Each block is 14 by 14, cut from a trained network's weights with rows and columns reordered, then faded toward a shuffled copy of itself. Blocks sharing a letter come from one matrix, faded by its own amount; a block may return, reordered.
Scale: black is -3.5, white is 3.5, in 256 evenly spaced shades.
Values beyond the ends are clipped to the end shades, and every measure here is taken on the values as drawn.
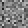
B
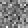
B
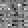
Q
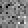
Q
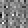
Q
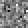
Q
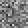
B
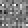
Q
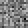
B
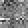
Q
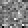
Q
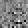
Q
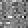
Q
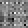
Q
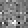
Q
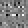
Q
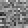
B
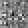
Q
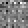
Q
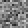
B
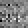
Q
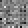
Q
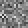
B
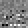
Q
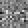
Q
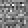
B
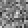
B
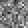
B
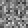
B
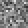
B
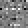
Q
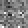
Q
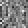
B
